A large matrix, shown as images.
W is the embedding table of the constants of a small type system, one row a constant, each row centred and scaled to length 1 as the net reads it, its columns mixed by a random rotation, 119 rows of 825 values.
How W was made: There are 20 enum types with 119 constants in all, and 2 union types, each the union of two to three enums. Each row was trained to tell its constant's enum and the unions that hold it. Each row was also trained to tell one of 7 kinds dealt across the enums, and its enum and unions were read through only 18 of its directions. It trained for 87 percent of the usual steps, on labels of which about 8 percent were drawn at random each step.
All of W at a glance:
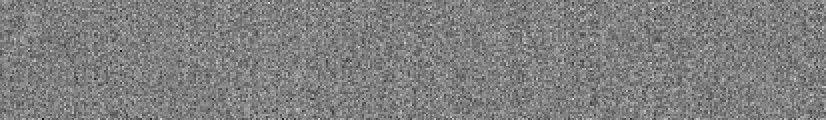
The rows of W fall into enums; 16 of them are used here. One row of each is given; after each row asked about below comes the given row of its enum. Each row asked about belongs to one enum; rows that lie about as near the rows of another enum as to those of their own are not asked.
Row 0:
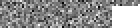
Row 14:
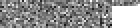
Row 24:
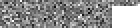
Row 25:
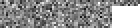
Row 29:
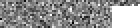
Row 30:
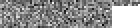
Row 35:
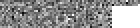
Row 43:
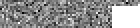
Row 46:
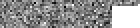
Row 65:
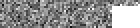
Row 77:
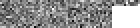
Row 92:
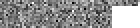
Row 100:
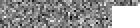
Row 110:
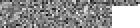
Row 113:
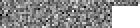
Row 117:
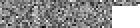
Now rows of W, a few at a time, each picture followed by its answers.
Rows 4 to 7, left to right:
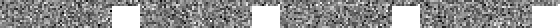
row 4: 117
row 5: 25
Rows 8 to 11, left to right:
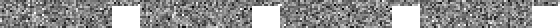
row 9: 46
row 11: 92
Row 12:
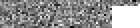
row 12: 43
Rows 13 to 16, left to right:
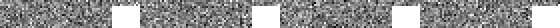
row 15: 113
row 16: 0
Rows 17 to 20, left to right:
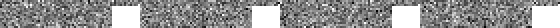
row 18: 29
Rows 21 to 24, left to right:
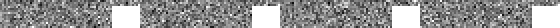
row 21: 30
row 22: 65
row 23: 100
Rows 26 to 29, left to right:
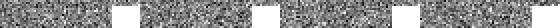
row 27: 25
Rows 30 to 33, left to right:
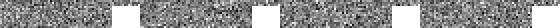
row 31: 24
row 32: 113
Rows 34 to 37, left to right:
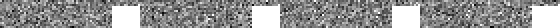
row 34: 65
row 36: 46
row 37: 43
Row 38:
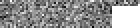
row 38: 46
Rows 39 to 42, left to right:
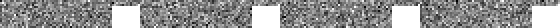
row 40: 24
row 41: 29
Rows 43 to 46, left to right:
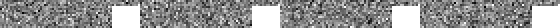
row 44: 110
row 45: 30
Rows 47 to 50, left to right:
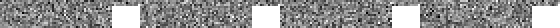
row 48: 117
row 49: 14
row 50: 65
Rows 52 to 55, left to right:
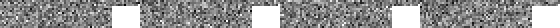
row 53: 92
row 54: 117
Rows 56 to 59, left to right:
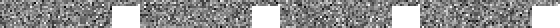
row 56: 46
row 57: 110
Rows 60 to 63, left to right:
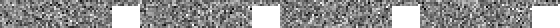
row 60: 113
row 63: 117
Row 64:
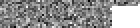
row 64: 25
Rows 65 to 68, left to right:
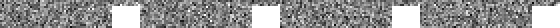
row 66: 0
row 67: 92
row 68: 77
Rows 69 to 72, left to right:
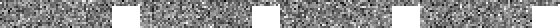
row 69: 43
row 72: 0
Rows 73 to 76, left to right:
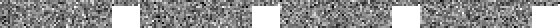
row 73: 29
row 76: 25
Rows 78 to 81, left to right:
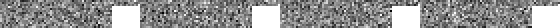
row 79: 65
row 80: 117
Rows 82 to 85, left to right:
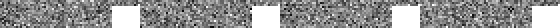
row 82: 29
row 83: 65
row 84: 110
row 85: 113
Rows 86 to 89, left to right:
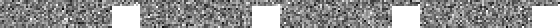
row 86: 24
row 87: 25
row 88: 100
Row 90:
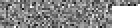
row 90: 117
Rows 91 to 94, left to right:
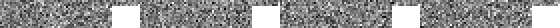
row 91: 25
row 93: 0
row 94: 92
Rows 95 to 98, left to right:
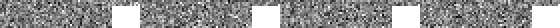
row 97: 92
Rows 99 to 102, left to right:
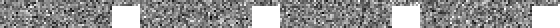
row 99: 24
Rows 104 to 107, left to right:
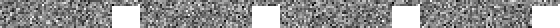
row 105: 77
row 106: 113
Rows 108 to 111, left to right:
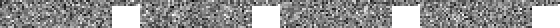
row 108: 77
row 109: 65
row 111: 24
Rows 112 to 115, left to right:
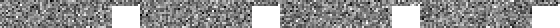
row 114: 29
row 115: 46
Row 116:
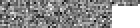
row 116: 0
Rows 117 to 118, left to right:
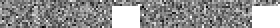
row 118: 14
